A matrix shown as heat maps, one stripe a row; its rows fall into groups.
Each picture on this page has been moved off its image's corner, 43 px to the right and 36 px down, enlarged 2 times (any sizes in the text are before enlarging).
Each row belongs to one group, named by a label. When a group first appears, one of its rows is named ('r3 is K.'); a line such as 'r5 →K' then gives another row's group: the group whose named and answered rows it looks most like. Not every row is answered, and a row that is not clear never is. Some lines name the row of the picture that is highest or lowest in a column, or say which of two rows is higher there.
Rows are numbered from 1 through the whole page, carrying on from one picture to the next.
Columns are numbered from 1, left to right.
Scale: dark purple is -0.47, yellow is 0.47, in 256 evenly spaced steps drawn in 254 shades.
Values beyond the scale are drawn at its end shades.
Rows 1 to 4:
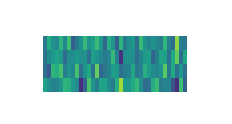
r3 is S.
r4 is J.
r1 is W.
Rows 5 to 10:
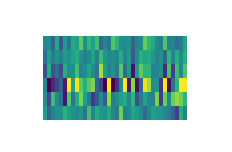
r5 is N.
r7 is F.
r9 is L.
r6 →F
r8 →L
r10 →J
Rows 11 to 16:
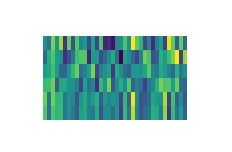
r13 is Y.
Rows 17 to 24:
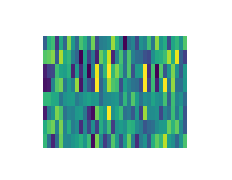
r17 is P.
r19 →S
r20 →S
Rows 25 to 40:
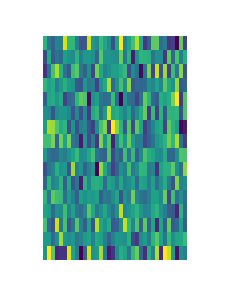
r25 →J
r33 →L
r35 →W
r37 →J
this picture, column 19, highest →31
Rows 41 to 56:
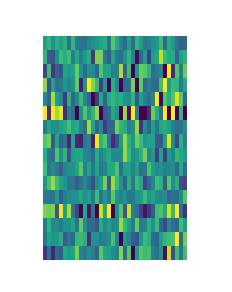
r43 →F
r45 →L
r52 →N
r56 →F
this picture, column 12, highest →44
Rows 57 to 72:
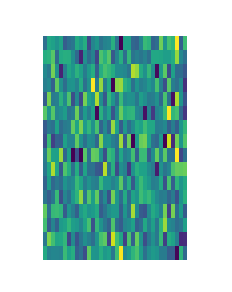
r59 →Y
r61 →W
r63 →N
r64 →F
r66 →Y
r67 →F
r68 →N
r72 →J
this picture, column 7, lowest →71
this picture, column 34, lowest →72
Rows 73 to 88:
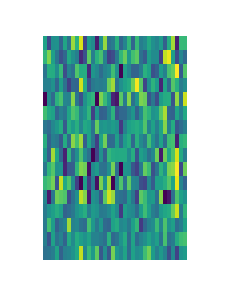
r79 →S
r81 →L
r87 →L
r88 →N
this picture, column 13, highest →77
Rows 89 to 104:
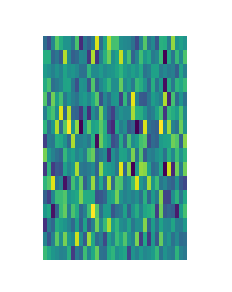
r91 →J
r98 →F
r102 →S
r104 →W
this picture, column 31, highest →93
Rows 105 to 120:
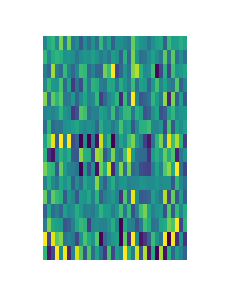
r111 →F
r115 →W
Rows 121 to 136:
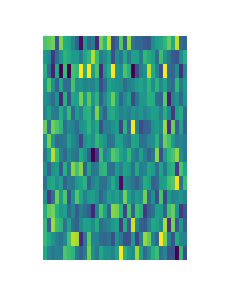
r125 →N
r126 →W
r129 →L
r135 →Y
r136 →J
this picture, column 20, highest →136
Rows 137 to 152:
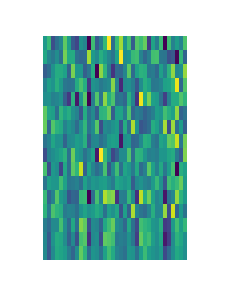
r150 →P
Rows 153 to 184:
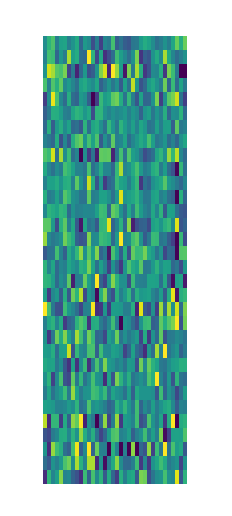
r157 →L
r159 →W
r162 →J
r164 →J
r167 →J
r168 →N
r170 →W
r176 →P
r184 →W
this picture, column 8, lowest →170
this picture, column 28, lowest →182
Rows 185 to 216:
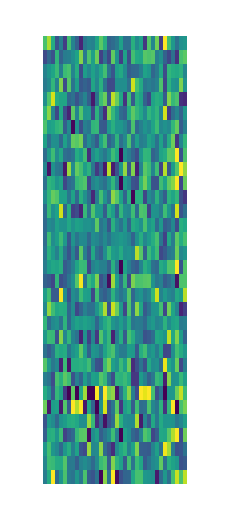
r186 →N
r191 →W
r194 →L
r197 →W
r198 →N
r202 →N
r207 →P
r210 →P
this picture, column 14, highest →210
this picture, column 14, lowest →211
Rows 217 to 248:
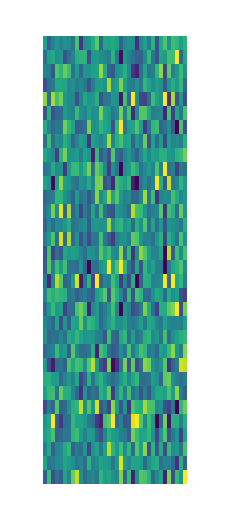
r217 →S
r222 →F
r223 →J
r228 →S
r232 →F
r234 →S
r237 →N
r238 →L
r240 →L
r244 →Y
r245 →Y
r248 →F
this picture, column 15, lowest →244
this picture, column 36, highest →248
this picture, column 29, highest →227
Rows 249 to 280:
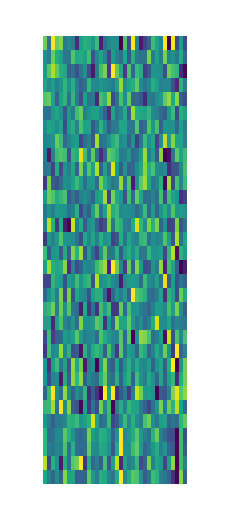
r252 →J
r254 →N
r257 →P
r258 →N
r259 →F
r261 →S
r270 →F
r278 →J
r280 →J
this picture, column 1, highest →279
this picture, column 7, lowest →262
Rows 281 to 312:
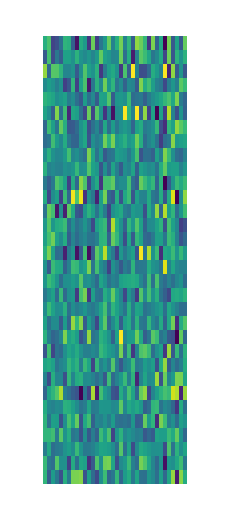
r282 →F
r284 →P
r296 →P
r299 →P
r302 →J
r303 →F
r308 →Y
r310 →F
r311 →P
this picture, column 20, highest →302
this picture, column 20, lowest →283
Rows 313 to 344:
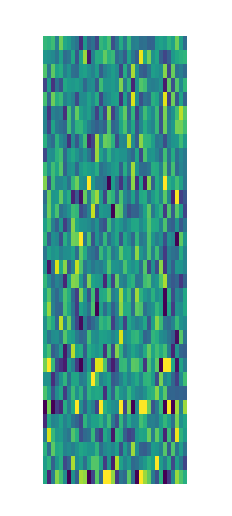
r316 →F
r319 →L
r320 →P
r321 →S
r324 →W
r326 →Y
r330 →Y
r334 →J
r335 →Y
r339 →F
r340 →W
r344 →P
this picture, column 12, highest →323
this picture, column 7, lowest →344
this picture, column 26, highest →339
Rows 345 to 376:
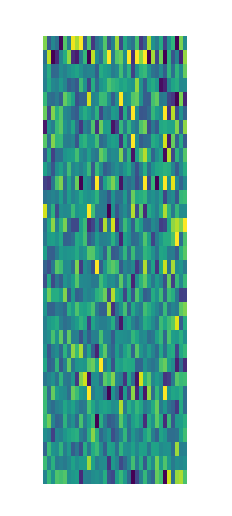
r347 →F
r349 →J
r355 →S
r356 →N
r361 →S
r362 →F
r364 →L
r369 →P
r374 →W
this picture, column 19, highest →345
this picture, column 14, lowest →372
